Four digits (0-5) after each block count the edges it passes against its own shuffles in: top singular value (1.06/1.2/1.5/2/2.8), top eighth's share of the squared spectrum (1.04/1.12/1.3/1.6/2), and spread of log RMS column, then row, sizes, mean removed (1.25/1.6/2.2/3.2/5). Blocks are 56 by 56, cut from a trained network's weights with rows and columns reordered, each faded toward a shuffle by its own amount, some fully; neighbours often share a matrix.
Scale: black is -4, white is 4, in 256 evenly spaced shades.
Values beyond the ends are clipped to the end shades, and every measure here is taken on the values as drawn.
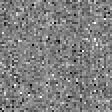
1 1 0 0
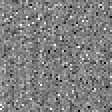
1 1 0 0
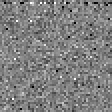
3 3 0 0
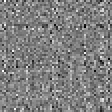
3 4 3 2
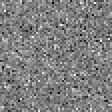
0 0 0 0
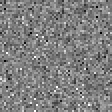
0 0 0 0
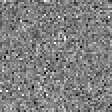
1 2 0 0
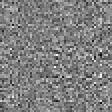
3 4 2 2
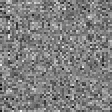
3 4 2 1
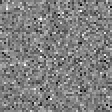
2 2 1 0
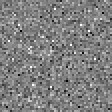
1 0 0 0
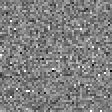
1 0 0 0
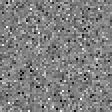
0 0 0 0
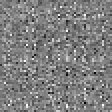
3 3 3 1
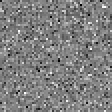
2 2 1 0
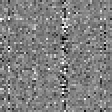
3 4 3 0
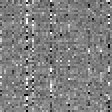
3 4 3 0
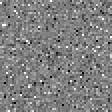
0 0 0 0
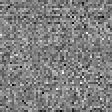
3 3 1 1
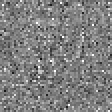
2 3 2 0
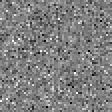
1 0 0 0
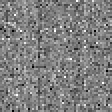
2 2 0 1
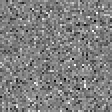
2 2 0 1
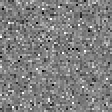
0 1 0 0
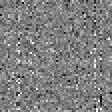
2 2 2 0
